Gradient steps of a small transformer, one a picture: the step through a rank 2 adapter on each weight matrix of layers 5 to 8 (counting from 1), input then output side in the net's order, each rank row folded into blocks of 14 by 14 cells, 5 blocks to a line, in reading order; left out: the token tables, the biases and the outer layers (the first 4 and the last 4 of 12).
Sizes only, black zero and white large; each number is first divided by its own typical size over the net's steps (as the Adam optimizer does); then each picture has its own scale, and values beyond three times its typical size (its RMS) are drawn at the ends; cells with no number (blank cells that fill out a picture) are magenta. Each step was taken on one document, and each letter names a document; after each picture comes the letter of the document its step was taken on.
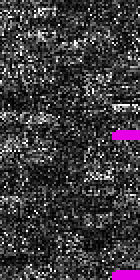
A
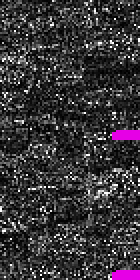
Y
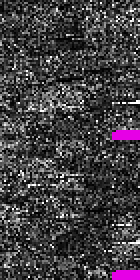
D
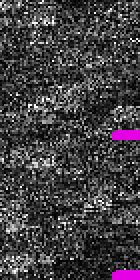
D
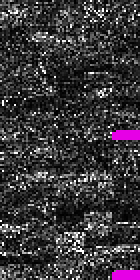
A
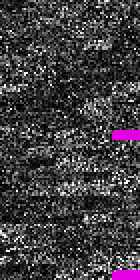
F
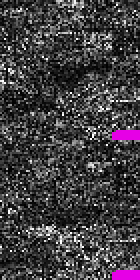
A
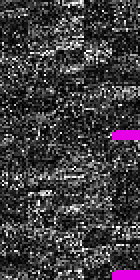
A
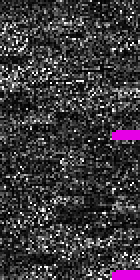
Y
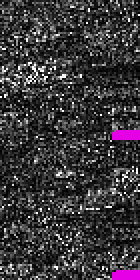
Y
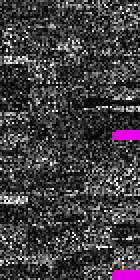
F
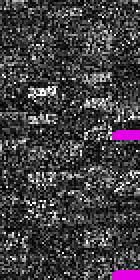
F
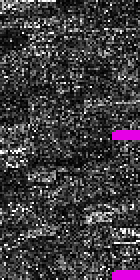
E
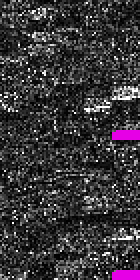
E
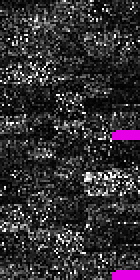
Y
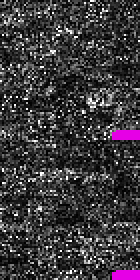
A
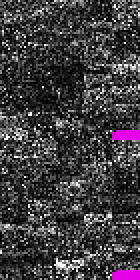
A
